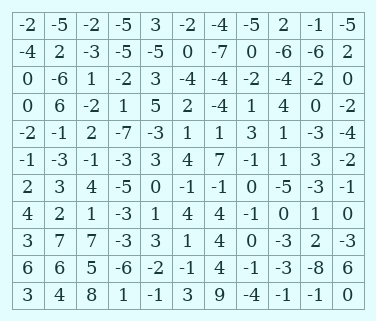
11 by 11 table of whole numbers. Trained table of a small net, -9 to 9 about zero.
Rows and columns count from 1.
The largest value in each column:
6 7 8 1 5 4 9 3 4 3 6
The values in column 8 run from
-5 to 3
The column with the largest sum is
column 3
